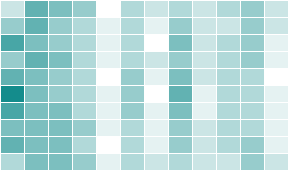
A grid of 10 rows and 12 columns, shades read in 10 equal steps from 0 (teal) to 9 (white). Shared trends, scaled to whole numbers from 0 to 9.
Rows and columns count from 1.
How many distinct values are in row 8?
5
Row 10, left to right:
6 4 4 5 8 6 7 6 7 7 5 7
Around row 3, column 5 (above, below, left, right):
8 8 6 6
